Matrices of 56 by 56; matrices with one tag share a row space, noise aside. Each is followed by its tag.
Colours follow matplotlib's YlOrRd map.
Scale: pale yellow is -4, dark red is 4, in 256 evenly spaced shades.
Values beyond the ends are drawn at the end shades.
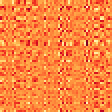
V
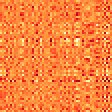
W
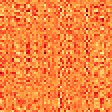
V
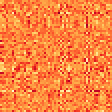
V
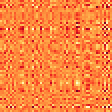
W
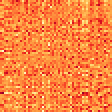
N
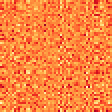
V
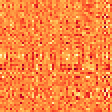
W
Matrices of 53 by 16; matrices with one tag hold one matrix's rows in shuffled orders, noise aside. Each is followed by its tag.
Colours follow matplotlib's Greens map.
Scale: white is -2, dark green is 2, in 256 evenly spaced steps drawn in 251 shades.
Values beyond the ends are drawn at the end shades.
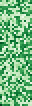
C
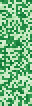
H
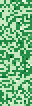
C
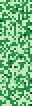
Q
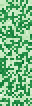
H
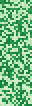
H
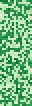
H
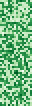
H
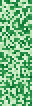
C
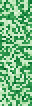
C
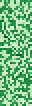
Q
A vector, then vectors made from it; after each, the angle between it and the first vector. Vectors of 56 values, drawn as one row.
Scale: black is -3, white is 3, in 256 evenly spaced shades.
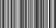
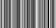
nearly opposite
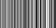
partly aligned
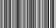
nearly opposite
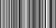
orthogonal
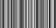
nearly parallel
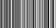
nearly opposite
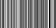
nearly parallel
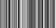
partly opposed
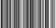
partly opposed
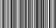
nearly parallel
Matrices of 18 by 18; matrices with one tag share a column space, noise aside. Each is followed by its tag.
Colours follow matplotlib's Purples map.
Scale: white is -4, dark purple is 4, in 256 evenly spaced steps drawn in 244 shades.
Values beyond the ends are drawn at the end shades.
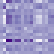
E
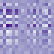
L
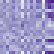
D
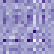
E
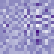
L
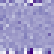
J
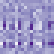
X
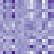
D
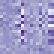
L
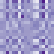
D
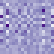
L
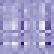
X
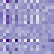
E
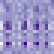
X
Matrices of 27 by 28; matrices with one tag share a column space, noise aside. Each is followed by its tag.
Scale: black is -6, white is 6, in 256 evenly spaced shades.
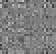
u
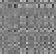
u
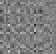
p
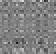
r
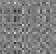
p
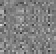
p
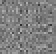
p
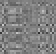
p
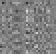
p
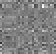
u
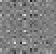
r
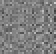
p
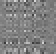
r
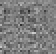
p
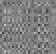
p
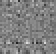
r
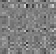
u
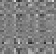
r
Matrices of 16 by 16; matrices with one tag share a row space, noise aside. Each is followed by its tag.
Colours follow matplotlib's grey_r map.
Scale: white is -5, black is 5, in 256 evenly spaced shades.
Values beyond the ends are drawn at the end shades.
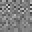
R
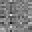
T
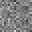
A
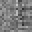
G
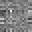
T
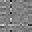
T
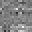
G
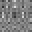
R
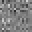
A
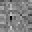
T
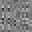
A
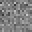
A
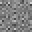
R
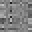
T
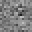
G
